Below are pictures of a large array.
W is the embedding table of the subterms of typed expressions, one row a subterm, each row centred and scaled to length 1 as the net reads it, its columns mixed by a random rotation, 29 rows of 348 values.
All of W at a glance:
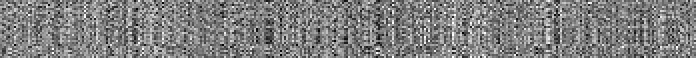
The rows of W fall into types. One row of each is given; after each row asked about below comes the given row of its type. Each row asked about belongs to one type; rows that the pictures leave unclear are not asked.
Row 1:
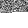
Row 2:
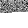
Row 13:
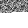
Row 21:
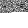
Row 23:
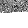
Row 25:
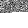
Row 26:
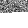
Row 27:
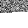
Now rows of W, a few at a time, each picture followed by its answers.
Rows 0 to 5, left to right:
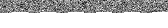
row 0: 21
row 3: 27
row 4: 25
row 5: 23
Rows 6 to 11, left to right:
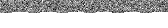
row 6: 2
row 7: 1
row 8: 23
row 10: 27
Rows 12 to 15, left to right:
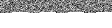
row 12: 25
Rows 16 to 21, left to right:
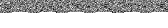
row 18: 21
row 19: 21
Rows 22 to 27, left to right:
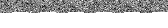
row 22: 2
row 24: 26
